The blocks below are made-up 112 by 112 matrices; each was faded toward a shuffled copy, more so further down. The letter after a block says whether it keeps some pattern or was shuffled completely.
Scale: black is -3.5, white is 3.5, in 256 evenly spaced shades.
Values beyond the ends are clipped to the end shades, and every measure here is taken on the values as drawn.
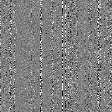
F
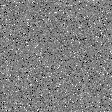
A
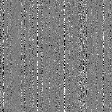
F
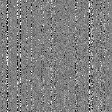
F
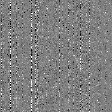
F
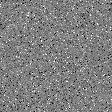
A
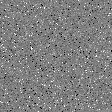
A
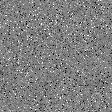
A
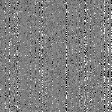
F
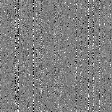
F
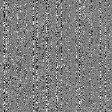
F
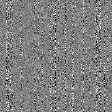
F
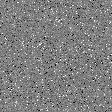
A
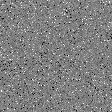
A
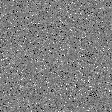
A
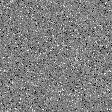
A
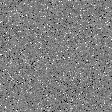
A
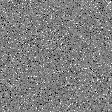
A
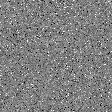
A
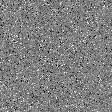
A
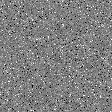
A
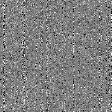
F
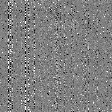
F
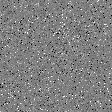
A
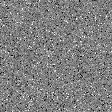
A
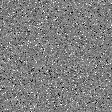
A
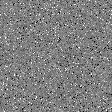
A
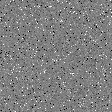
A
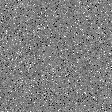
A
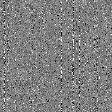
F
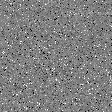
A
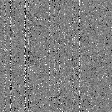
F
